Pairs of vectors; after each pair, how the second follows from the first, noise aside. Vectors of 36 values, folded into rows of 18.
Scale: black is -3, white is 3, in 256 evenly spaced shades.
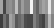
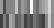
copied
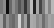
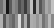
copied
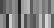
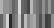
negated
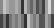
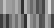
copied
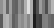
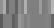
partly zeroed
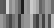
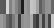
copied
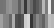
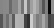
negated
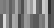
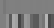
partly zeroed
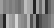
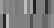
partly zeroed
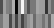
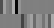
partly zeroed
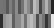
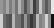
negated
